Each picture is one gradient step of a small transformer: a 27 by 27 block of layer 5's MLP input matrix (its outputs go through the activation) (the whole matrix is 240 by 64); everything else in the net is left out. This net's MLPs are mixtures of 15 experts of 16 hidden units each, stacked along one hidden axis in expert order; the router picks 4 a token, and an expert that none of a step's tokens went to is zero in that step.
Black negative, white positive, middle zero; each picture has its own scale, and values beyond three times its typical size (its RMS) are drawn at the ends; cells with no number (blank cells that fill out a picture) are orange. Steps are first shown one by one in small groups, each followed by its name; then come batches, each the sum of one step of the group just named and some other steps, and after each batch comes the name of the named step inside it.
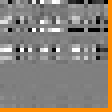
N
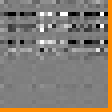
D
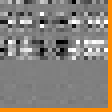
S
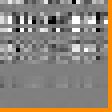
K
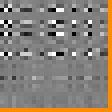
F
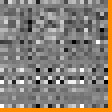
D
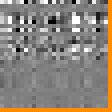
K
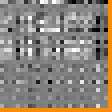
N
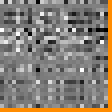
D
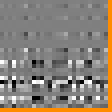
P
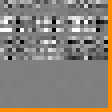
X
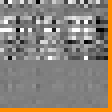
X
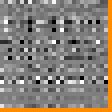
X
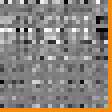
P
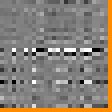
P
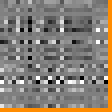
P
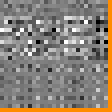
X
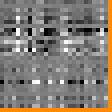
P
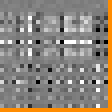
P
